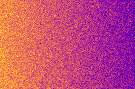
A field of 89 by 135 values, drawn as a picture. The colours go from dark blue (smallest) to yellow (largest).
Stripes: none. Slope: up to the left. Grain: fine. Odd rows or columns: none.
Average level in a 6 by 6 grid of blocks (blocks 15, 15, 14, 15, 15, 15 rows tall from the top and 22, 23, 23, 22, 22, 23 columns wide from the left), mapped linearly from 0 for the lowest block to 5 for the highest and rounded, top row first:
543210 | 543210 | 543210 | 543210 | 543210 | 543210
